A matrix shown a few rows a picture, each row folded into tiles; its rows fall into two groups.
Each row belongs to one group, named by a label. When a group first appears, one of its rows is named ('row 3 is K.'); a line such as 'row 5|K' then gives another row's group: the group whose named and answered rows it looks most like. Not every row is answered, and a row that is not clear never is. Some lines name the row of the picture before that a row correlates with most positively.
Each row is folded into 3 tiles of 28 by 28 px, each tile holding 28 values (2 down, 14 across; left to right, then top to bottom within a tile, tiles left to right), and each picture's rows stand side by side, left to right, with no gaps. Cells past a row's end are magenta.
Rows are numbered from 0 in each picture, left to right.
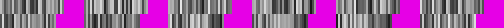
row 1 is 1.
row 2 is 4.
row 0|4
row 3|4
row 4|4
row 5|4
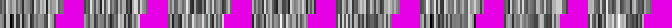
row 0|1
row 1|1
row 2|4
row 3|4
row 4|1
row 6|1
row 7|4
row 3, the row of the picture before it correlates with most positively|5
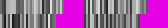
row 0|1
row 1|1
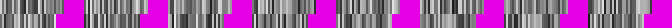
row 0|4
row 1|1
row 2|1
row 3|1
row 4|1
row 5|4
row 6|4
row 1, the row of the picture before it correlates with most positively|1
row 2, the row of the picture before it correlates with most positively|0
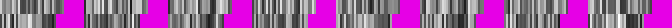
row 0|4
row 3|1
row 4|4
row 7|4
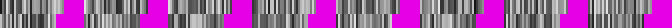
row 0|1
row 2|4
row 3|1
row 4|4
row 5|4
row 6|1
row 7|1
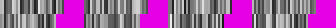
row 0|4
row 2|1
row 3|4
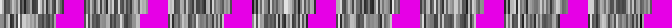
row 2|4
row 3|1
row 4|4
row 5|1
